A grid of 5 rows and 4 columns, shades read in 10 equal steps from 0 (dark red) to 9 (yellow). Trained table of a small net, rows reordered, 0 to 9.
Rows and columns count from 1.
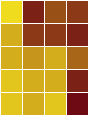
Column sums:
39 23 27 8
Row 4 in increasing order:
1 7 7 8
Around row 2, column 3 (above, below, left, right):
3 7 2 1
